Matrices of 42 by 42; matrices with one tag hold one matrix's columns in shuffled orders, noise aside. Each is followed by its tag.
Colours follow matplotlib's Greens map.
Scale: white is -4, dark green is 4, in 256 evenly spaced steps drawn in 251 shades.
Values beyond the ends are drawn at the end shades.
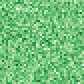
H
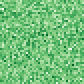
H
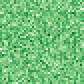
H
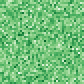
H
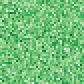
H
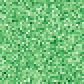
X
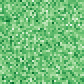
X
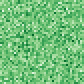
H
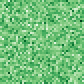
X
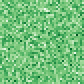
H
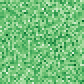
H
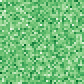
X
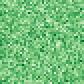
H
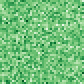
X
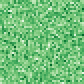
H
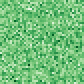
H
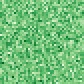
H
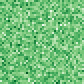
X
